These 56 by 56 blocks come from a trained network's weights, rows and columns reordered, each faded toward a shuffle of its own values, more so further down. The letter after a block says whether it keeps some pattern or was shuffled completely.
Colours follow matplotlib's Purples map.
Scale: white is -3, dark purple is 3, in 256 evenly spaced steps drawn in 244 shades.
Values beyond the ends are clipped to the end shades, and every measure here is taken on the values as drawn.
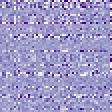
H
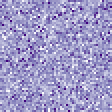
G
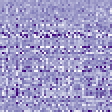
H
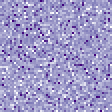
G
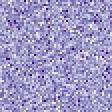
G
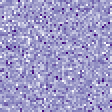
G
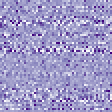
H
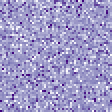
G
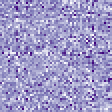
H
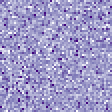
G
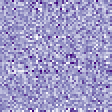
H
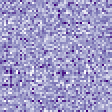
H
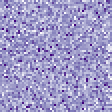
G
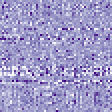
H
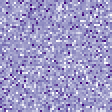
G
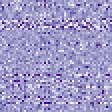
H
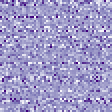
H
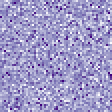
G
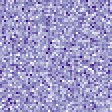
G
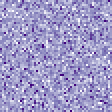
G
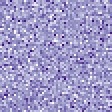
G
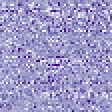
H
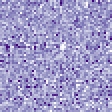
H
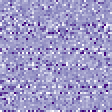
H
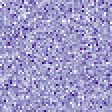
G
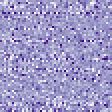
H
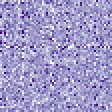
H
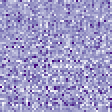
H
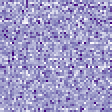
H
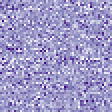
H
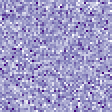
G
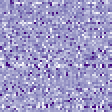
H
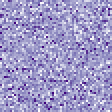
G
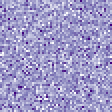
G
